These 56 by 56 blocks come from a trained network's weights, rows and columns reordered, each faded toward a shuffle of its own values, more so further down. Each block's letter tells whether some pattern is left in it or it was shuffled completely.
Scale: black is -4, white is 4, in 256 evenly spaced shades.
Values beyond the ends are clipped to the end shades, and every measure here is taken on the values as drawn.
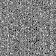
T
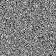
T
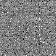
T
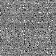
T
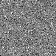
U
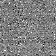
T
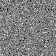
U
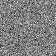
U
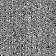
T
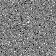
U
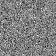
U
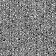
T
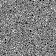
U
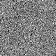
U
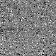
T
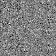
T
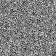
U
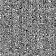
T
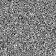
T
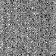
T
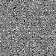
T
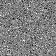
U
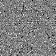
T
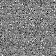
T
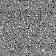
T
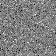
U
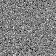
U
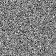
U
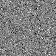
U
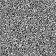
U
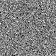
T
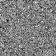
U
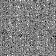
T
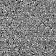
T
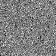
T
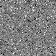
U
